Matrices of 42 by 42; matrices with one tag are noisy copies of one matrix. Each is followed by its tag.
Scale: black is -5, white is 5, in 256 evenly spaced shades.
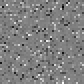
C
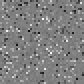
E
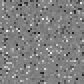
E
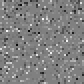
E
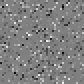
C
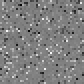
E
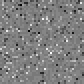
E
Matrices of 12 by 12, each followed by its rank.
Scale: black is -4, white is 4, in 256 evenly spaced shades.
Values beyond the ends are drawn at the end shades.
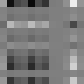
one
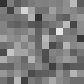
full rank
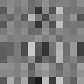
two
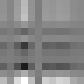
one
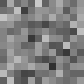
full rank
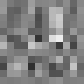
two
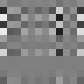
one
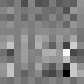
two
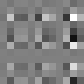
one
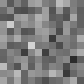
full rank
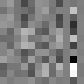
two
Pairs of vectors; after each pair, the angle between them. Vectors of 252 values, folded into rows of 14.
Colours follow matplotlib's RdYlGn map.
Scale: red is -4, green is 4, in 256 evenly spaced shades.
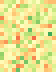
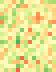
nearly opposite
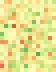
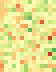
partly aligned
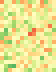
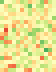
nearly opposite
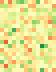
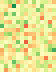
orthogonal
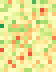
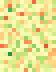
orthogonal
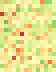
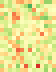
partly aligned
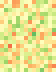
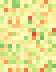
nearly opposite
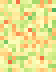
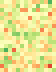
partly opposed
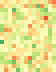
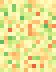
partly aligned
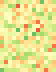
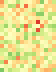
nearly parallel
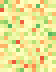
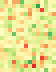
partly aligned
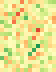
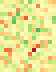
nearly opposite
